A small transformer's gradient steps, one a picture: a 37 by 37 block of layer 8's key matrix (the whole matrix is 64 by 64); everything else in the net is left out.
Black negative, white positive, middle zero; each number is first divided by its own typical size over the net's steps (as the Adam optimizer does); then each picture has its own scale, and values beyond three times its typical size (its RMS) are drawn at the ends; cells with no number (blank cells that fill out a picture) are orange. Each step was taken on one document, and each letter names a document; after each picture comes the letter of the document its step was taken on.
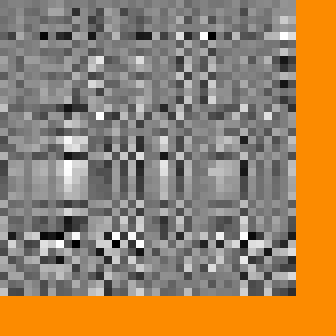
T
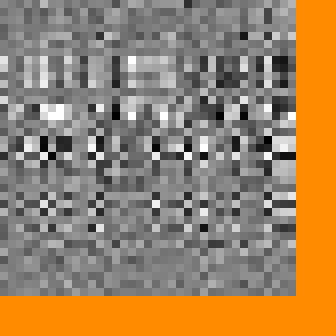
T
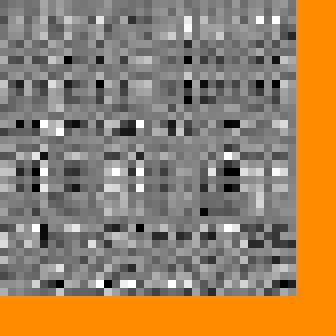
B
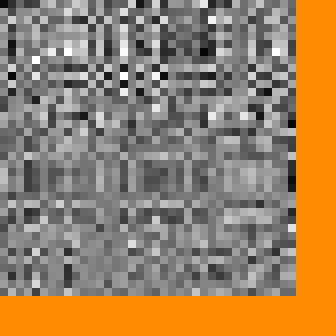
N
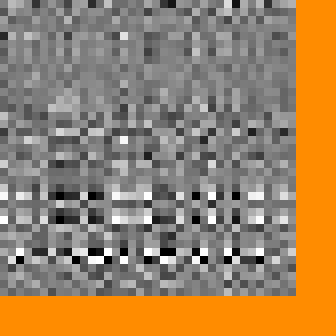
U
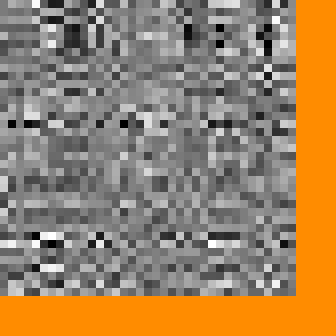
N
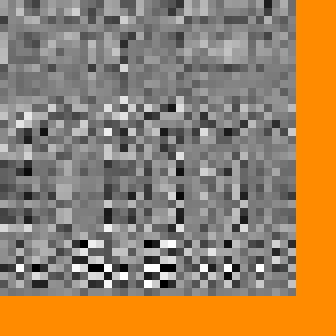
U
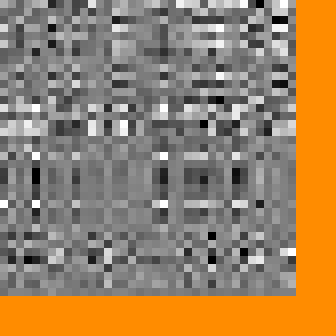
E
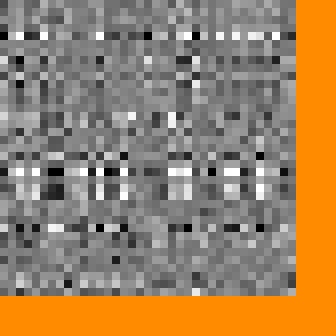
B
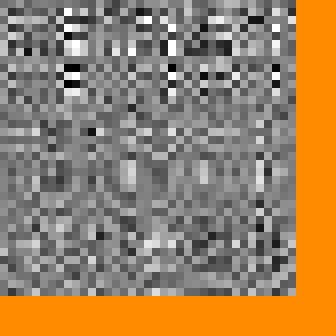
N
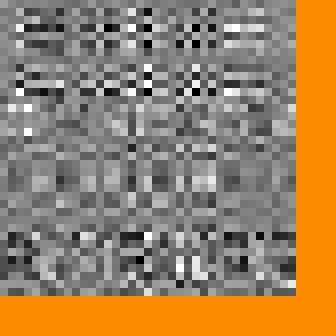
N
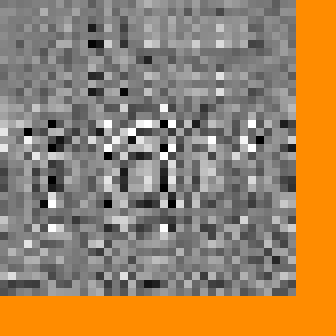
E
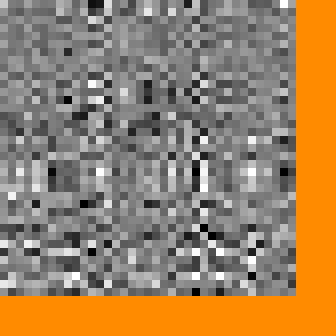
E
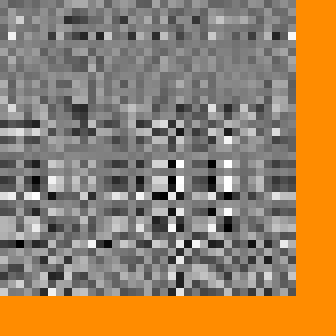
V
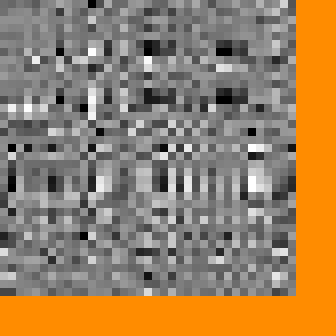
E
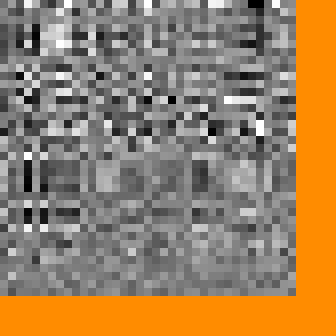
N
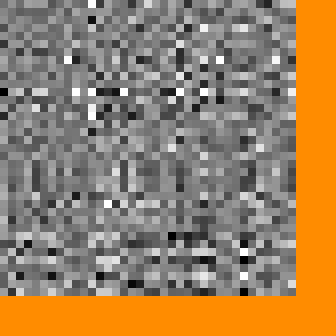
E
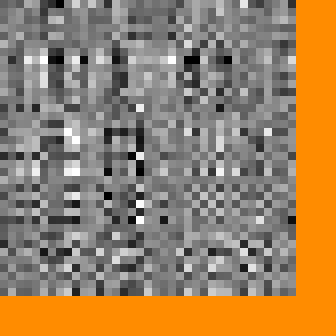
T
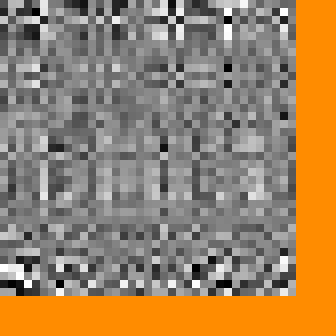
V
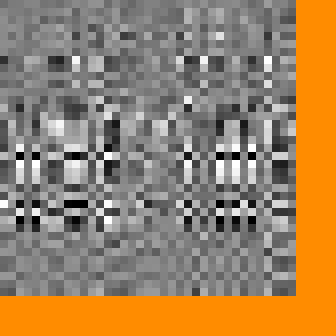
T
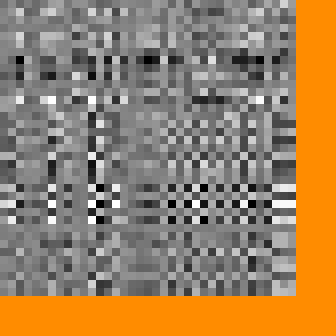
T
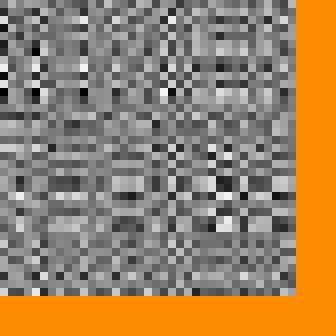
V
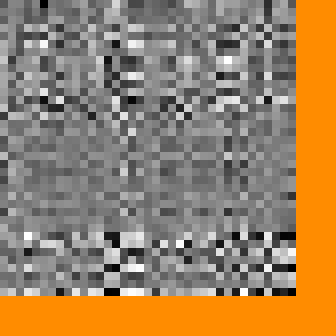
T
